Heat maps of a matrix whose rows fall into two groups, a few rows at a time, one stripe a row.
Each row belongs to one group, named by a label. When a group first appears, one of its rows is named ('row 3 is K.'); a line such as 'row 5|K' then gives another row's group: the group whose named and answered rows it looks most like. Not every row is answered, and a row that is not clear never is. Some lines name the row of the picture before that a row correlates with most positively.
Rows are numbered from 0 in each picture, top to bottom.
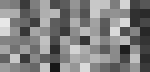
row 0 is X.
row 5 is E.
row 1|X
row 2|X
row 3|E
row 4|X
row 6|E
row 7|E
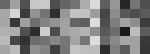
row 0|E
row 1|E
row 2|X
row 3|E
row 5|E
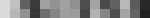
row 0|X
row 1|X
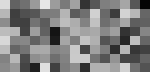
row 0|X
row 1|X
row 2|X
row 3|E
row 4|E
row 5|X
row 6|E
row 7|X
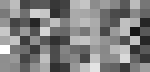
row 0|E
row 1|E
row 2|X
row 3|X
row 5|X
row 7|E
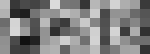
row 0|X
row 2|E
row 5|X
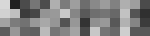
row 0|X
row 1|X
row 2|X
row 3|X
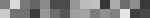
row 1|X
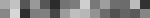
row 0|E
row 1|E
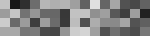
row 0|X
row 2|X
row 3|E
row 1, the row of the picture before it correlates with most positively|0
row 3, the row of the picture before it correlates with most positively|1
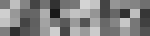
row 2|X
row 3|X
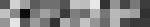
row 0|E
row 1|X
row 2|E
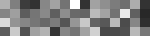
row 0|X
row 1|X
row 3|E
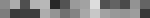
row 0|E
